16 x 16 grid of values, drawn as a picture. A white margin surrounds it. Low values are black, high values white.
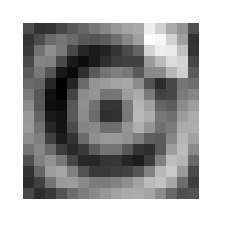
Ninth with the highest average: top right. Grain: blotchy. Ninth with the lowest average: middle left. Rings: centred on the centre. Odd patch: higher, in the top right.
